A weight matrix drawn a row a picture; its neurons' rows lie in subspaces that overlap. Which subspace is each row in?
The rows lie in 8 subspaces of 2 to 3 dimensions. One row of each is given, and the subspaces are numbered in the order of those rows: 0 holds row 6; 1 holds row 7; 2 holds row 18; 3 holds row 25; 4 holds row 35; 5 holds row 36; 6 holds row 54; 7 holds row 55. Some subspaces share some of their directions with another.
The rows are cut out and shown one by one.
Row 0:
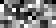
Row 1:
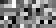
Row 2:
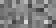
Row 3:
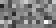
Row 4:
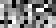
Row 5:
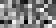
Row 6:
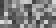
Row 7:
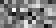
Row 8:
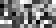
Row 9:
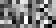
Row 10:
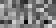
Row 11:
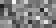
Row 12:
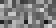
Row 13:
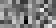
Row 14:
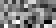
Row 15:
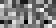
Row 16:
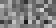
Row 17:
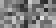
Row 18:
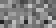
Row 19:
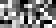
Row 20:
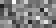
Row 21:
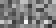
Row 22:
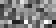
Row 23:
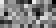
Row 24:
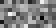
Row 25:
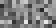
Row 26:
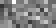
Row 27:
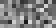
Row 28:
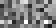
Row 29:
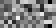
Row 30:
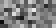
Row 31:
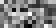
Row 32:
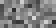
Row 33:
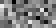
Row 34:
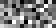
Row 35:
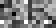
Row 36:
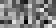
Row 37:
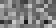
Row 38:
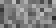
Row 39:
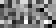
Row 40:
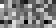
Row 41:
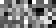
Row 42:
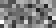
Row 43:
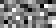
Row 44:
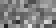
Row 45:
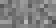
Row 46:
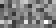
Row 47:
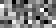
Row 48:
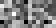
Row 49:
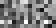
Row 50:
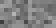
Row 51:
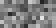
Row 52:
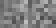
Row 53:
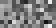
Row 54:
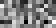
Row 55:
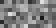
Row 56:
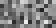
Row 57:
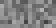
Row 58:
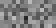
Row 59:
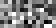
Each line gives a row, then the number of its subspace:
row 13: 5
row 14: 1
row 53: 6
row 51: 7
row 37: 2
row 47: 3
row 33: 3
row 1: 0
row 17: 7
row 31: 1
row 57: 2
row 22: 1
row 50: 4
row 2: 0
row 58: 5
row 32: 1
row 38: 2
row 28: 6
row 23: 0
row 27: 4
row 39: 0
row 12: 7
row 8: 0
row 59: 1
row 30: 4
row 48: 4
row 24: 7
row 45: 6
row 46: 5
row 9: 5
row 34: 4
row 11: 3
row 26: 3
